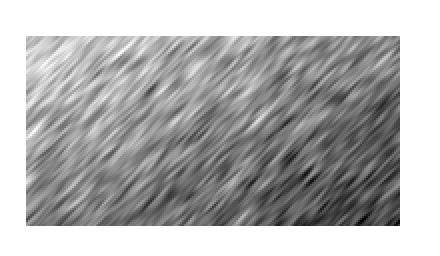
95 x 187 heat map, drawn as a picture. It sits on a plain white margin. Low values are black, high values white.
Slope: up to the top left. Lone odd cells: none. Mirror symmetry: none. Average level on the scale: 50%.
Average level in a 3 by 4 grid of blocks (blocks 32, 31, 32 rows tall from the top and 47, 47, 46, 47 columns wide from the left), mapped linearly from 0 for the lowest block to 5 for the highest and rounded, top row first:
5 4 3 2 | 4 3 2 1 | 2 2 1 0
